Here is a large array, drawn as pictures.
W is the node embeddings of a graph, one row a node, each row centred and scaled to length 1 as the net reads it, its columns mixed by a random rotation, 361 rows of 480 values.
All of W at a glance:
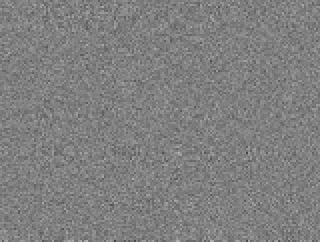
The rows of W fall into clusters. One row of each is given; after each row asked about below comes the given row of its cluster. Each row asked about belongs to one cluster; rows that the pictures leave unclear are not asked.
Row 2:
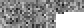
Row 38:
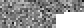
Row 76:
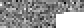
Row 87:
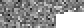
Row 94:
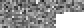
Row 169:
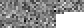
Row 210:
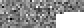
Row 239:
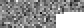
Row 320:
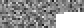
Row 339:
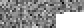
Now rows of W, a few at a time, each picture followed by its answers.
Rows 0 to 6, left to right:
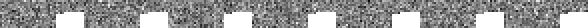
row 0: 210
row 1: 239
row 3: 169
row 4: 169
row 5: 320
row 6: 210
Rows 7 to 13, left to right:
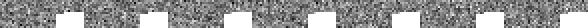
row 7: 38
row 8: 38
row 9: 76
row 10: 76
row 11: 339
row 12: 210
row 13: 169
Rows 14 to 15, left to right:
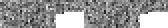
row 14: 2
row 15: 2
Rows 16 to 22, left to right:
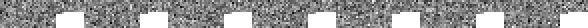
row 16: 76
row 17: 2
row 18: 76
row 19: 76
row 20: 94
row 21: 76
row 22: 169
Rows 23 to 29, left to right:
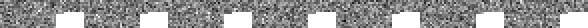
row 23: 87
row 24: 320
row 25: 38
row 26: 320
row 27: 87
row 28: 76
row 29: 320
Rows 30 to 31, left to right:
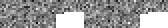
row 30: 169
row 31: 169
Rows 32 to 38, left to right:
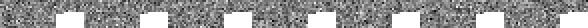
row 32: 87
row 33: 239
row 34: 339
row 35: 38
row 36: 339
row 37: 210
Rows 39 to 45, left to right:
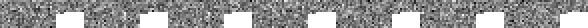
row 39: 210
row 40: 38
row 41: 38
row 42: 210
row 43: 169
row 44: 210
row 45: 87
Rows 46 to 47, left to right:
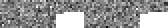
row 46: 210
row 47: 320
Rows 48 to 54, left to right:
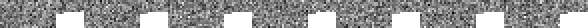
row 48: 339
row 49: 76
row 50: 94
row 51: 169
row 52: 320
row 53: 76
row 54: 94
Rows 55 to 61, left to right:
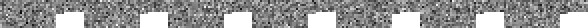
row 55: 2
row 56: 239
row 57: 210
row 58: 339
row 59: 38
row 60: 210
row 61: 94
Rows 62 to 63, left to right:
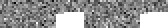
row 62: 320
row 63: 239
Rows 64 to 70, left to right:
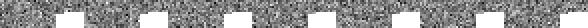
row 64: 38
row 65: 2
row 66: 320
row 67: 339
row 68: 76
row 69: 339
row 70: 169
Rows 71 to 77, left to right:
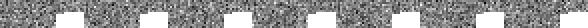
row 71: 320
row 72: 2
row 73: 169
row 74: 2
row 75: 2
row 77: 169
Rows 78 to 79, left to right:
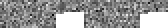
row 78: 339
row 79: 210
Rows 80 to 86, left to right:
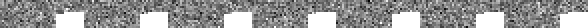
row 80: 38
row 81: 239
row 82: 76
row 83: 239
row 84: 169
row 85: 320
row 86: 87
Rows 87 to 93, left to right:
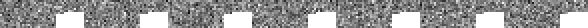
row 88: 38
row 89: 2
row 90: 169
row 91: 94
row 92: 94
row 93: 76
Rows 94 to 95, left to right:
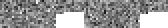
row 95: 2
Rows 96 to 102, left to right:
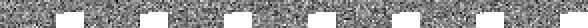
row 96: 339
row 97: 169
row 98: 210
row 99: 94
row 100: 210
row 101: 239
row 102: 169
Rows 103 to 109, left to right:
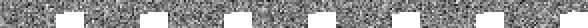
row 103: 2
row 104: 210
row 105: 76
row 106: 76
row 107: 339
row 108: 94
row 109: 87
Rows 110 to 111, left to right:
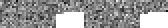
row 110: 76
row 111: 210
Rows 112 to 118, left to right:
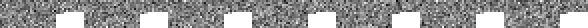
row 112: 169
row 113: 239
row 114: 239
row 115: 169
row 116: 339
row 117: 239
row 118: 94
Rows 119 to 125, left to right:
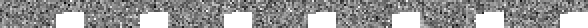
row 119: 76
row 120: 320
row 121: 87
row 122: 87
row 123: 76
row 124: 2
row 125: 76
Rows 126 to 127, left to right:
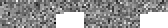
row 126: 239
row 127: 169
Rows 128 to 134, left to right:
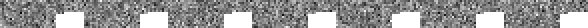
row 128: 2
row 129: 239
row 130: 38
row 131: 339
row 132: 2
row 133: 239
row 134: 210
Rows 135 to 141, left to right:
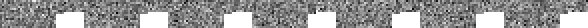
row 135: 210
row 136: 76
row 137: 87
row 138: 2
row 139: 339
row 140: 76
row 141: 38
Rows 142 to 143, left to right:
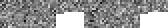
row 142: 169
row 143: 87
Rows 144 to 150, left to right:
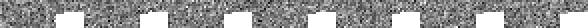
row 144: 2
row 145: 169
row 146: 210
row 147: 87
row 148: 169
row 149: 339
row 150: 339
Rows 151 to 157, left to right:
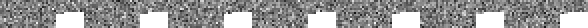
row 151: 320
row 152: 38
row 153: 210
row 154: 38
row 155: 239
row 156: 339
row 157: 239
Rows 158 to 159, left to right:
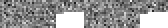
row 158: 76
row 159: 38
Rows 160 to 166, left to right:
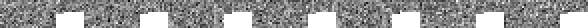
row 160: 339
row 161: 169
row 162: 2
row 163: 87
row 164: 2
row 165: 94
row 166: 210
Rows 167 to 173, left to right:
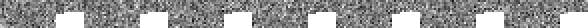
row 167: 2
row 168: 94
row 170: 210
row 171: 169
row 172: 169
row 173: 239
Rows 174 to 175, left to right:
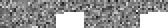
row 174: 339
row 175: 169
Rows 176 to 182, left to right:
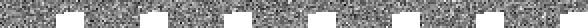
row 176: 169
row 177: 87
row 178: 38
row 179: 94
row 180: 76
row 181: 210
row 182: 38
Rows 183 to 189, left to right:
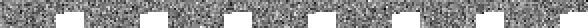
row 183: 2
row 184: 76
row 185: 339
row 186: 339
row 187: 210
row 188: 2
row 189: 38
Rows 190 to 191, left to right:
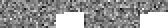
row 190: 320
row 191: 210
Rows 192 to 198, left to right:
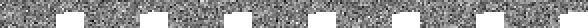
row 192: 169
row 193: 87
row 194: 210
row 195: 169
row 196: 239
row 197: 339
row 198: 2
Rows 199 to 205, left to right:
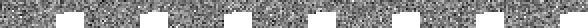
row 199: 94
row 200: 87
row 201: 169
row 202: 38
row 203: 239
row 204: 320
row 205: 94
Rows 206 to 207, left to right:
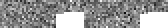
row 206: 76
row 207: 239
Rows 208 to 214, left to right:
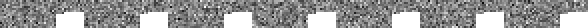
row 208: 169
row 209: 239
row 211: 2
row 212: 239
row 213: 339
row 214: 76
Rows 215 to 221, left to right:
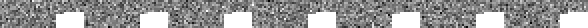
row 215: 210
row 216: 239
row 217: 87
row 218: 76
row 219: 320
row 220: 320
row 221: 2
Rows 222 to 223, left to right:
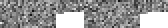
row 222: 339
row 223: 87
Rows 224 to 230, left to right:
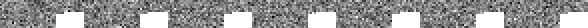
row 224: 38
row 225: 339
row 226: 320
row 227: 239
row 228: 320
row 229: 320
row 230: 320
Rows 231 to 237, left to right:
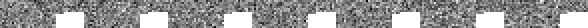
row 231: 38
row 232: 87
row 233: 320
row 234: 2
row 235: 210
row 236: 94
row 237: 94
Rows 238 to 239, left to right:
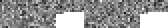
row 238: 94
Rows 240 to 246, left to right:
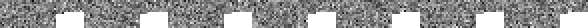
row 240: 169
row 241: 76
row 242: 76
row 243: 2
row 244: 38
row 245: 339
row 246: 38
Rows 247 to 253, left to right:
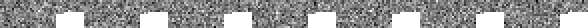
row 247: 87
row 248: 239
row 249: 320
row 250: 339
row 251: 320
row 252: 239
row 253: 169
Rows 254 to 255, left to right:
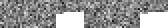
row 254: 339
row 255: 339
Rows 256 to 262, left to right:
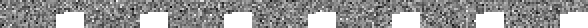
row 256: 169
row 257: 210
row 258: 210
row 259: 87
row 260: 320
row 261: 2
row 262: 76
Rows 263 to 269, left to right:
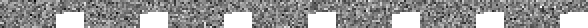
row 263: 339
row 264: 76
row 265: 320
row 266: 339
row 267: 210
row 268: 239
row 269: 210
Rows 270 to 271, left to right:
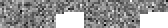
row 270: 2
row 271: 38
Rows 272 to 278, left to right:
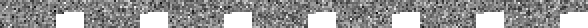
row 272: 169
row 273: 210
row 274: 94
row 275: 76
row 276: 239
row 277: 339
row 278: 94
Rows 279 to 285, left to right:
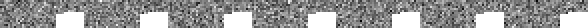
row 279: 87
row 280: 239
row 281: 2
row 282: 94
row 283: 169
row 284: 2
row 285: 169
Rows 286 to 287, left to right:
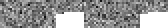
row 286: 2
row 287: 76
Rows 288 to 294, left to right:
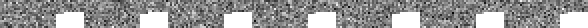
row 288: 320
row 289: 38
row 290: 339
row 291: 94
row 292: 76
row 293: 76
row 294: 239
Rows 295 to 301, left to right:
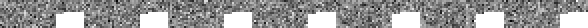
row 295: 339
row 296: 169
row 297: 94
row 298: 38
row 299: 2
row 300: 2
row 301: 87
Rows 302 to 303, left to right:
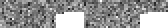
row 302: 2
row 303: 239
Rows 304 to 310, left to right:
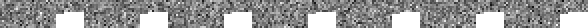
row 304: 38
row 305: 38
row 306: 339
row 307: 339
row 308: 87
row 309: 239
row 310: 169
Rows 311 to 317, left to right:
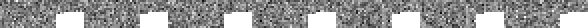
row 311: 239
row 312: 38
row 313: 339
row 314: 87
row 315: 2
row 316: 2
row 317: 94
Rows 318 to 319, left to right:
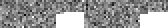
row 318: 239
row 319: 2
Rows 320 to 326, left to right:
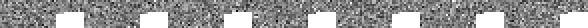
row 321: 76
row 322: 38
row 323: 169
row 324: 94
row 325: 210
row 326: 87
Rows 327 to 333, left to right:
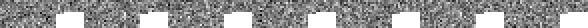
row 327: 239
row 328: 38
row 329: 94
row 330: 87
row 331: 76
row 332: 38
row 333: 320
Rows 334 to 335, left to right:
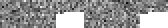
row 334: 210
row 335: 38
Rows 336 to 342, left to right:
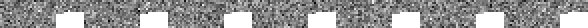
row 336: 87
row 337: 169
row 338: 76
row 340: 94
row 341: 320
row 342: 87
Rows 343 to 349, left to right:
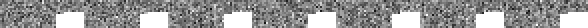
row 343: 239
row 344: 239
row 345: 2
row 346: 38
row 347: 2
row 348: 2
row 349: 94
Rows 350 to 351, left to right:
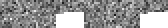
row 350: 320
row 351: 339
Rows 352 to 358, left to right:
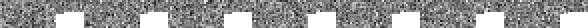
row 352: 2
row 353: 239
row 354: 94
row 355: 38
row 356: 38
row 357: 38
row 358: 239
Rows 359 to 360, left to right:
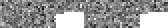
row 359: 2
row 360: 320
